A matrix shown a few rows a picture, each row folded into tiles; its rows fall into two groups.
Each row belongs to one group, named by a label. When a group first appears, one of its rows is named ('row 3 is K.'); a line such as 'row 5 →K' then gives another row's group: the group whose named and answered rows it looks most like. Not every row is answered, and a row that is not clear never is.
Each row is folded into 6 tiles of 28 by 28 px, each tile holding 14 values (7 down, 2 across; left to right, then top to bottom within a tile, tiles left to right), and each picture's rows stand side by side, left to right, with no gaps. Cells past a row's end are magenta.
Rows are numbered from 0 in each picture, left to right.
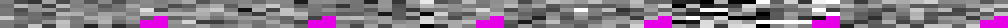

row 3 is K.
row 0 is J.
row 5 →K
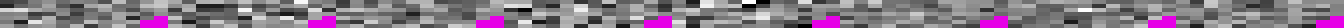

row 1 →K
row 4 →J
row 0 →J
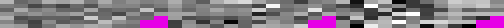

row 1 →K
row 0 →K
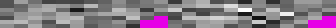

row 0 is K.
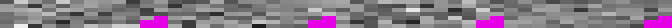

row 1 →J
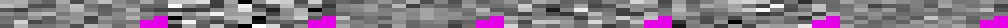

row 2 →J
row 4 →K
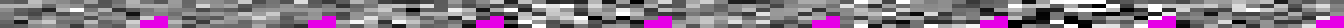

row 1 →J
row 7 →K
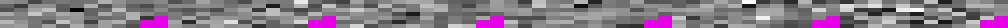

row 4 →J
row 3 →J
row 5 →K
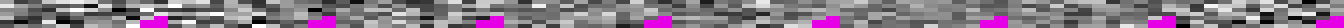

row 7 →K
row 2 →J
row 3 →J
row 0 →K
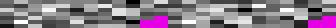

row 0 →K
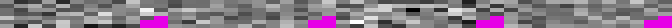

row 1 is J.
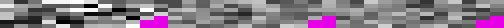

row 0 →K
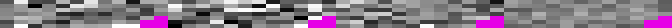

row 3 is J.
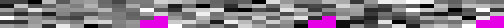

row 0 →J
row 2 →K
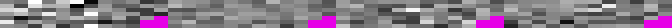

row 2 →K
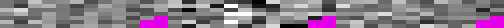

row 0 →J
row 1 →J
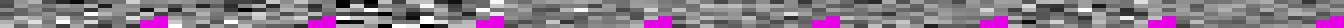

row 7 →K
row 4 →K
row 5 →J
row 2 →J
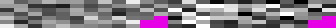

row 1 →K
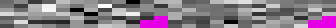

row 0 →K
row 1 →K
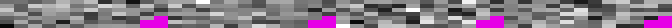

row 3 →J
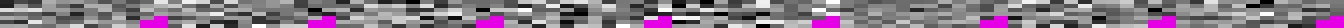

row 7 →J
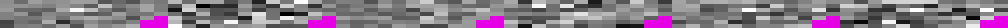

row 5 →K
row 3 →J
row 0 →K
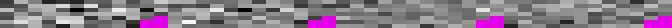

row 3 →K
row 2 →J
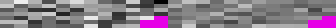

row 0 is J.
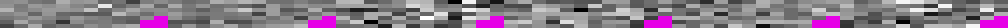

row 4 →J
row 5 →K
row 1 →K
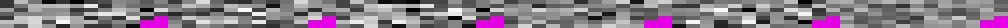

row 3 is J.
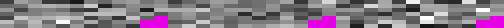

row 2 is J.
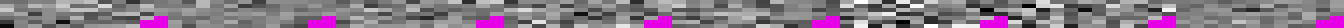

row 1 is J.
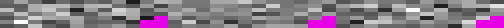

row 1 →K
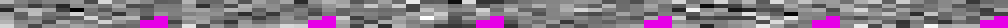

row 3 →K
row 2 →J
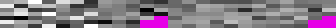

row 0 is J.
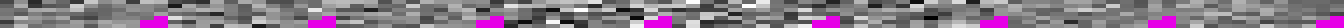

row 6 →K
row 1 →J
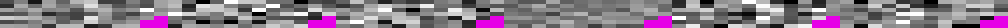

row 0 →J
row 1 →K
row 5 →J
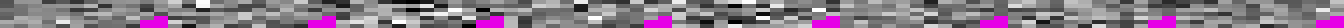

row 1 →J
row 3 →J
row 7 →J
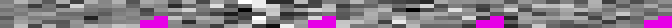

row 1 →J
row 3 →K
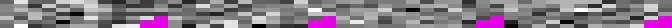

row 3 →K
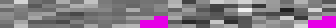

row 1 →K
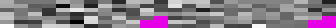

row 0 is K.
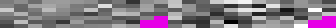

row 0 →K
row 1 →K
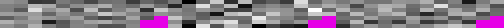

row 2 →K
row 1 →J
